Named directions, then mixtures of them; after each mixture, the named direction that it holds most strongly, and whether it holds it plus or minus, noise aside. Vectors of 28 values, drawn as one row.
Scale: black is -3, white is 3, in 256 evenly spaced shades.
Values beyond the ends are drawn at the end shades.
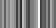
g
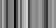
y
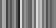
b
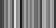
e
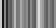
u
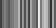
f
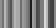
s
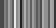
e, plus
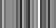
g, plus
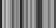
u, minus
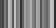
e, plus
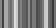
y, minus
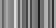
y, minus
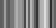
f, plus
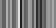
b, minus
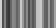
u, plus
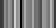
e, plus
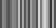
f, plus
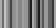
s, plus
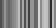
f, plus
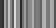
e, plus
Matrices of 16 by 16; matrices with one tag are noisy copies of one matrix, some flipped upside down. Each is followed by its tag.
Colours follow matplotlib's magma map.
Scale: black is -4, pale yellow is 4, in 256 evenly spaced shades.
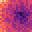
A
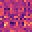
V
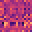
V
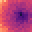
A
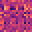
V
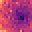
A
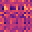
V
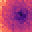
A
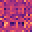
V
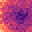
A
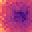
A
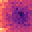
A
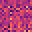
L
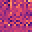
L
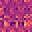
V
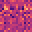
V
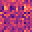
V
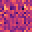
V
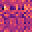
V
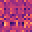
V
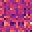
V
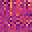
L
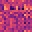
V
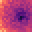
A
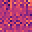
L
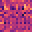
V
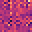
L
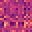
V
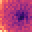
A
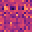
V
